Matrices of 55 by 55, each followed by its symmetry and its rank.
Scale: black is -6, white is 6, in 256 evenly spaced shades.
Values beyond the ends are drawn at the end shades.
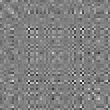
symmetric, rank three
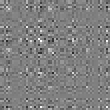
symmetric, rank three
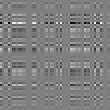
neither, rank one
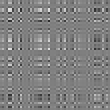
symmetric, rank one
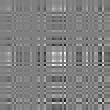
symmetric, rank one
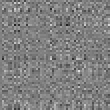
neither, rank five
